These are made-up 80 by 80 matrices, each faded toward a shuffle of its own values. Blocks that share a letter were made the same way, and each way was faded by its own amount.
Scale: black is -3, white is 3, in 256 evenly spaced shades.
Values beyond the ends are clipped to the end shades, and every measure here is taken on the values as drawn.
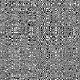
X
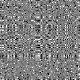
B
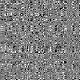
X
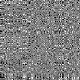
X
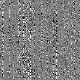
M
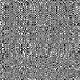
X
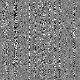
M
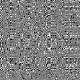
B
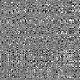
X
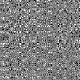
X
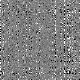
M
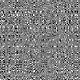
X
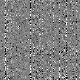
M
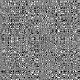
X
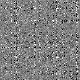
M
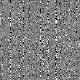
M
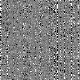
M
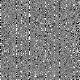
M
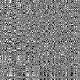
X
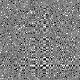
B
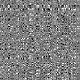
X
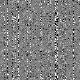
M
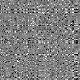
B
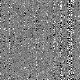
M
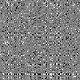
B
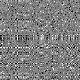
B
